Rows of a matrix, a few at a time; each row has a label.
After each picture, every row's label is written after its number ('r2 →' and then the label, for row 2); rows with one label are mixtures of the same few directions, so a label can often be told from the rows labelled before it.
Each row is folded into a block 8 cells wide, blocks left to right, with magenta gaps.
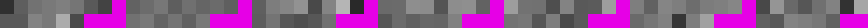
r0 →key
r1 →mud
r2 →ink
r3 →ink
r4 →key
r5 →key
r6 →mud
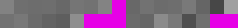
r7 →key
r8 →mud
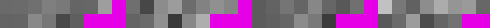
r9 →mud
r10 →key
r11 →key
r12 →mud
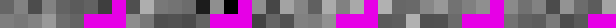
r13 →key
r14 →ink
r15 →ink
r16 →mud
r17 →key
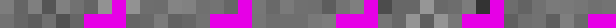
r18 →key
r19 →mud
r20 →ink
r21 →key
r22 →key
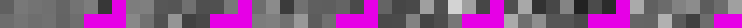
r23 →ink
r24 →key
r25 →key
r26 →ink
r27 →ink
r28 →mud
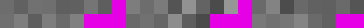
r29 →mud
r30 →key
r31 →key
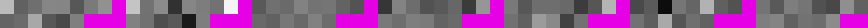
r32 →mud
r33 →key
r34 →key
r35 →mud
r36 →mud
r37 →ink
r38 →mud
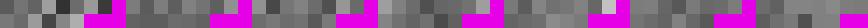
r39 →key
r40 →key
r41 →mud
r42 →key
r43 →ink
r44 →key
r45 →key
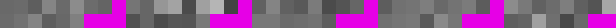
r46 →ink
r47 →ink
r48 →ink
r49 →key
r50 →mud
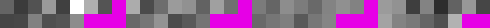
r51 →ink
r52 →mud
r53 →key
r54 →key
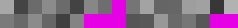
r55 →mud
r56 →mud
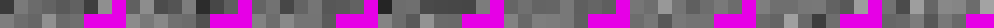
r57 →mud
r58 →ink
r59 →ink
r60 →mud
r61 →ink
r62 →ink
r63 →mud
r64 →key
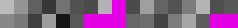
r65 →key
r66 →mud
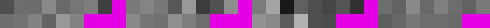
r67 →key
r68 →ink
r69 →key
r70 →key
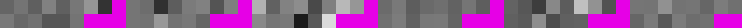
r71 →ink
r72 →ink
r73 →key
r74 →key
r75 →ink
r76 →ink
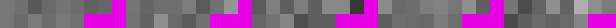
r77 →ink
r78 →mud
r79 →ink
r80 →mud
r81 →ink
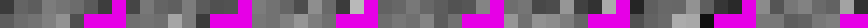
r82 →key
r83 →key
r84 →ink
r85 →mud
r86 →ink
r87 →key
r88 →mud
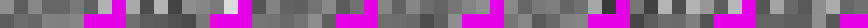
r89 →ink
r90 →key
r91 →mud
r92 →key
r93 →mud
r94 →key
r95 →mud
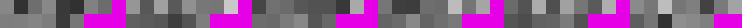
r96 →mud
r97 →key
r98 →mud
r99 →ink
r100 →key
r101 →ink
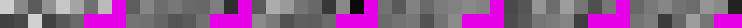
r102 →mud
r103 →ink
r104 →ink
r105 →key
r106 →key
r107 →mud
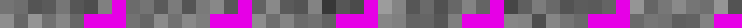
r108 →ink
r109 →key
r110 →ink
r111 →key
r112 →mud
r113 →mud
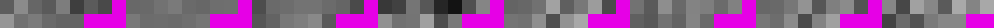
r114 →ink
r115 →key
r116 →key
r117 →mud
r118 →key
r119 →key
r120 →key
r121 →ink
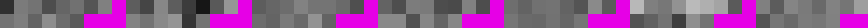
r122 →mud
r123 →mud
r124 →key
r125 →mud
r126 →mud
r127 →mud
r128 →ink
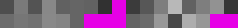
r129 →key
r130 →key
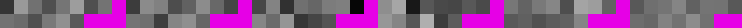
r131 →mud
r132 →mud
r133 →ink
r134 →key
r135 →ink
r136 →key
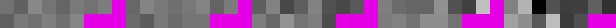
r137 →ink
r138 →mud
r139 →ink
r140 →ink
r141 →key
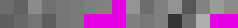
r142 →key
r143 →key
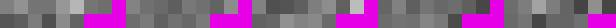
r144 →mud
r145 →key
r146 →ink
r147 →key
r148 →ink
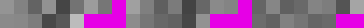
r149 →key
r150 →key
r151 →mud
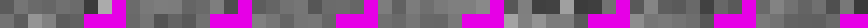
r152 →mud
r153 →ink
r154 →mud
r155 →key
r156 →ink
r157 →ink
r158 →ink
